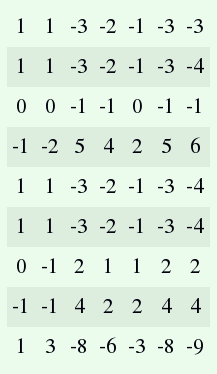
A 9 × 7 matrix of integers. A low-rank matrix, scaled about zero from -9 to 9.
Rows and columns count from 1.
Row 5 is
1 1 -3 -2 -1 -3 -4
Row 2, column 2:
1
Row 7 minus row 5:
-1 -2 5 3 2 5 6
